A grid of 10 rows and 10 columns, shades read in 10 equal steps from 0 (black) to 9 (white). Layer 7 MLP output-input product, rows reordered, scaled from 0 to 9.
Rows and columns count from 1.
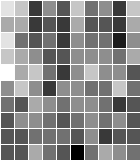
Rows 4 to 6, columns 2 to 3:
6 5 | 6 7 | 7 5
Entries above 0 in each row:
10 10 10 10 10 10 10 10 10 9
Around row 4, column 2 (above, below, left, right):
4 6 7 5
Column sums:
56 50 45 38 31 45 46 42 36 44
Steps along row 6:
up down down up same down same up down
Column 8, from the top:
5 3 4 5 5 4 4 4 2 6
